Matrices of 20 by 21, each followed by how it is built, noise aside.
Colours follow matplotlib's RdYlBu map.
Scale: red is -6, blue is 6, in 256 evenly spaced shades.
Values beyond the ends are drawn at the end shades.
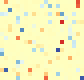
sparse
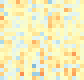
low rank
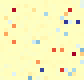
sparse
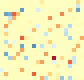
sparse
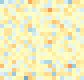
low rank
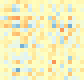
low rank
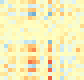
low rank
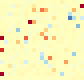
sparse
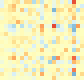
low rank
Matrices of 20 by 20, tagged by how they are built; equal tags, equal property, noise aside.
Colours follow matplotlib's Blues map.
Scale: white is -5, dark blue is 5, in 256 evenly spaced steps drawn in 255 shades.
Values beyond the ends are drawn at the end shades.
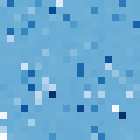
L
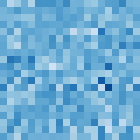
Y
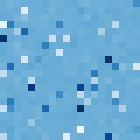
L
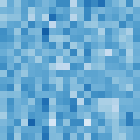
Y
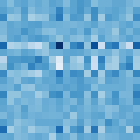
Y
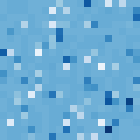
L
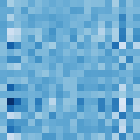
Y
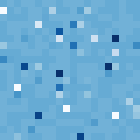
L
